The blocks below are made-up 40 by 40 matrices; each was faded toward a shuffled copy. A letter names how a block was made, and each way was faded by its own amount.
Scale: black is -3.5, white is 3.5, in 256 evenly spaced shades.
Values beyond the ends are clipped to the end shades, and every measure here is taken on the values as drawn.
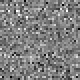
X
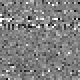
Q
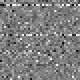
Q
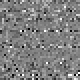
Q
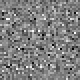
X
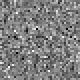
X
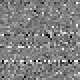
Q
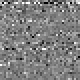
Q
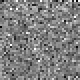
X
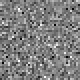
X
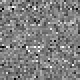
X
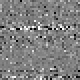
Q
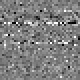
Q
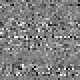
Q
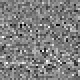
X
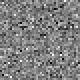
X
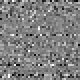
Q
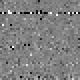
Q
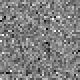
X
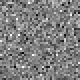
X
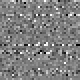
Q
